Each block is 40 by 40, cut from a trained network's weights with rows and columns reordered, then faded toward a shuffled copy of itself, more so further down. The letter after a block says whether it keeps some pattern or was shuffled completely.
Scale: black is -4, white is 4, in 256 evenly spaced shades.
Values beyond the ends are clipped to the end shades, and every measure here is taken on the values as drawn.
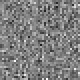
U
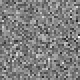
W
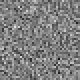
U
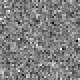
W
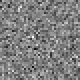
W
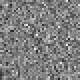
U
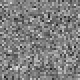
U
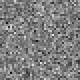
W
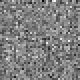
U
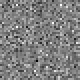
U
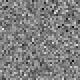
W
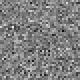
U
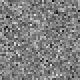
W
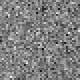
W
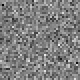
W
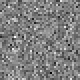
W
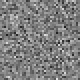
U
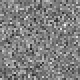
W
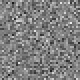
U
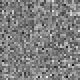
U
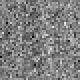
U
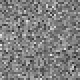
W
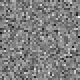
W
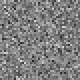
W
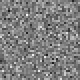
W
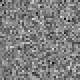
U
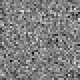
W
